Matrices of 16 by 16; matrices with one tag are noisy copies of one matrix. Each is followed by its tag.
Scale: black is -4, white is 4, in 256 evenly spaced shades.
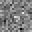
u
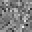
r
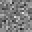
u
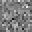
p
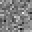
u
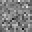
p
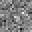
u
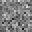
p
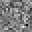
r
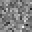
r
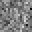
r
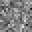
r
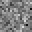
r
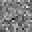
p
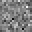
p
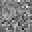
p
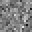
r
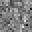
r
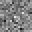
u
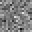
u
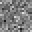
u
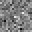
u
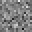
p
